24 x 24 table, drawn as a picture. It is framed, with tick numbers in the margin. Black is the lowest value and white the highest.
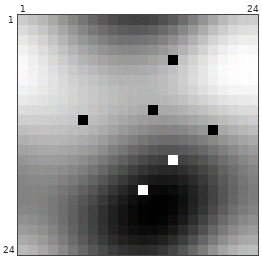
No regular stripes run through it. The ninth with the lowest average is the bottom middle. The ninth with the highest average is the top right. Six lone cells stand out: two far higher and four far lower than their neighbours.
